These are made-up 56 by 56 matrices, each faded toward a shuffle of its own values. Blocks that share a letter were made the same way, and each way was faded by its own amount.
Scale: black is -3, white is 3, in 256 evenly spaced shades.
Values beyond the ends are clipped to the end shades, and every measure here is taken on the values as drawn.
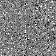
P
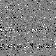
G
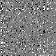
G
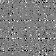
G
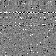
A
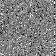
P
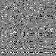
A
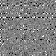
A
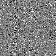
P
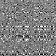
A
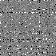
G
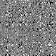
G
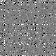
G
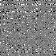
G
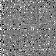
G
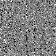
P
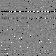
A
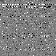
G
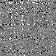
G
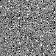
P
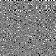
A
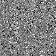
P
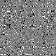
G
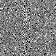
P
